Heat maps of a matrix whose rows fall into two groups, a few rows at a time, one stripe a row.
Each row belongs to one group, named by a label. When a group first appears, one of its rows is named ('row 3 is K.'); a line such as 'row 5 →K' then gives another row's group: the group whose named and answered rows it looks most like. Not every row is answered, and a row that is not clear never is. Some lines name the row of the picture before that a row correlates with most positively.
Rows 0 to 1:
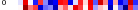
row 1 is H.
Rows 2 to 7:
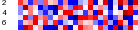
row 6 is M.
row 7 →H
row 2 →M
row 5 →M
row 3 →H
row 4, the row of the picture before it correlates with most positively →0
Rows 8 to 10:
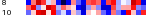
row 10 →M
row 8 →H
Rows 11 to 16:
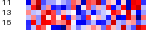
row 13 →M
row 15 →M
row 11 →H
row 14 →M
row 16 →H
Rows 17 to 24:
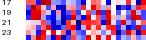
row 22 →H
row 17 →M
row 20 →H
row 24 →H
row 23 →M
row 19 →H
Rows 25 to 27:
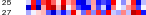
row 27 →H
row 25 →M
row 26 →M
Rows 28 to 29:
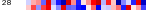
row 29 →M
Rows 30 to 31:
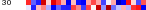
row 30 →M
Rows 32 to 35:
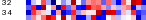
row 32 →H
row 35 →M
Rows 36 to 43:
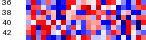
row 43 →H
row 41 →M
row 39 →H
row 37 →H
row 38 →M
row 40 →M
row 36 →H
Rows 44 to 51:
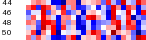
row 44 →H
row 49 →M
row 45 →M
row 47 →M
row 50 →M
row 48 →M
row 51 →H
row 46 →M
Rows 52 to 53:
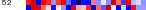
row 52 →M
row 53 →H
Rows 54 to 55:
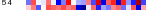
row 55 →M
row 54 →H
